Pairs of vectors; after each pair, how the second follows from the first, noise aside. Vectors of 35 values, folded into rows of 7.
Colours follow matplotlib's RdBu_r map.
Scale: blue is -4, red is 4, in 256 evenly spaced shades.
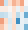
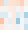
shrunk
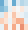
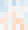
shrunk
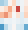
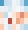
reversed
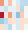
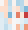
reversed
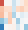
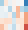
reversed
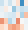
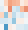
reversed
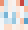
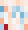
reversed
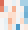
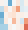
reversed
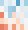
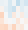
shrunk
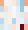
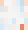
shrunk
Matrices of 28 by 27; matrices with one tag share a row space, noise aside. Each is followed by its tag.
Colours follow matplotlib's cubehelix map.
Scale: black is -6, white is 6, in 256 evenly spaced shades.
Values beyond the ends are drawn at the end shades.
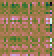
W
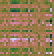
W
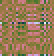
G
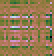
W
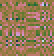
G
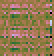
W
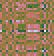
G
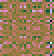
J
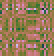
G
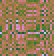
G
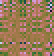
J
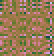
J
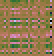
W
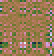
J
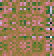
J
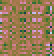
J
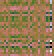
W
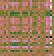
W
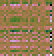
W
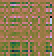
W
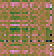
W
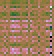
W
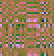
G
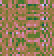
G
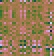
J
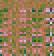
J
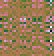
J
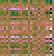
W
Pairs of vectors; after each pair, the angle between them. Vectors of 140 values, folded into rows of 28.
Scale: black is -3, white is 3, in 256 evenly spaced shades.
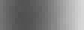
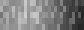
nearly opposite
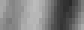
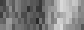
nearly opposite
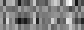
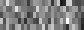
partly aligned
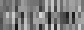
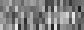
nearly opposite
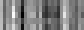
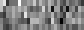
orthogonal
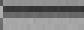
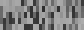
orthogonal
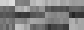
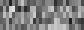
partly opposed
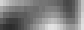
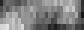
nearly opposite
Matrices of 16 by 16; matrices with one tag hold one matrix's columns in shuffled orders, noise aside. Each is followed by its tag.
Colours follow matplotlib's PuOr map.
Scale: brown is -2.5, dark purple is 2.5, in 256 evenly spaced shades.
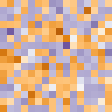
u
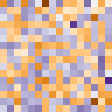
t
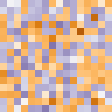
u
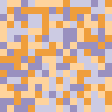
t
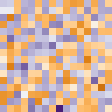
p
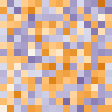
p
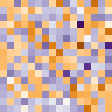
t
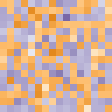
t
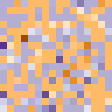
t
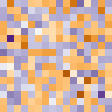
u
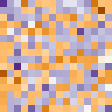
p
